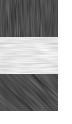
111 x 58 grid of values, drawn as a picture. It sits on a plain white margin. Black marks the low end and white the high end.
The table splits into 3 rows of 1 panel. Panel 1,1: low, streaked downward, faint in contrast. Panel 2,1: very high, streaked across, faint in contrast. Panel 3,1: low, slanting down to the right, faint in contrast.
